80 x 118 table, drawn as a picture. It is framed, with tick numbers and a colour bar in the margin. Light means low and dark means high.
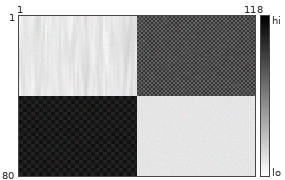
It is made of 2 by 2 panels. Panel 1,1: very low, streaked downward, faint in contrast. Panel 1,2: high, checkered. Panel 2,1: very high, checkered, faint in contrast. Panel 2,2: very low, flat.
